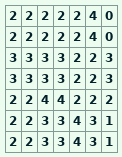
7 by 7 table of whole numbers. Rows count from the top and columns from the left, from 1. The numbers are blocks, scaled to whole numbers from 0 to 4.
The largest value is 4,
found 6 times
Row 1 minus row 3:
-1 -1 -1 -1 0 2 -3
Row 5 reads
2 2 4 4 2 2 2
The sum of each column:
16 16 20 20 18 20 10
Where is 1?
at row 6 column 7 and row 7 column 7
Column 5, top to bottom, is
2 2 2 2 2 4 4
